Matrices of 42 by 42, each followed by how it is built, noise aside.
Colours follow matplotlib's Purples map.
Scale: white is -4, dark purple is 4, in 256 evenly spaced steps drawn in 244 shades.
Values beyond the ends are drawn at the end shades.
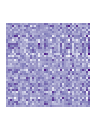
low rank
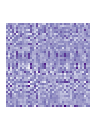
low rank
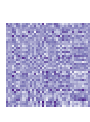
low rank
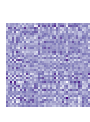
low rank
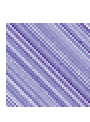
Toeplitz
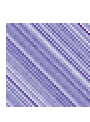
Toeplitz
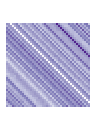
Toeplitz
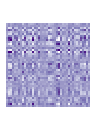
low rank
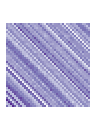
Toeplitz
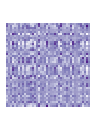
low rank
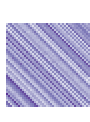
Toeplitz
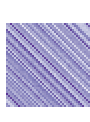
Toeplitz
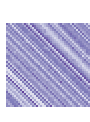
Toeplitz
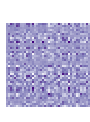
low rank
